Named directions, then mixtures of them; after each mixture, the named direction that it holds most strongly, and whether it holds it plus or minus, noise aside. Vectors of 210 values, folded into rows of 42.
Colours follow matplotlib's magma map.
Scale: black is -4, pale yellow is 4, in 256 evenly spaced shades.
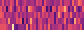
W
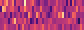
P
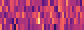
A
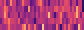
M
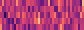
A, plus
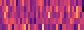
M, plus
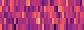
A, plus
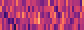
A, plus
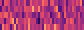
A, minus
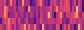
M, plus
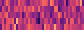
A, minus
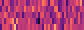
A, minus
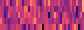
M, minus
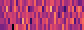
W, minus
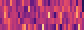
M, plus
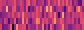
W, minus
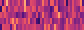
A, minus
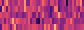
A, minus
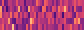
W, plus
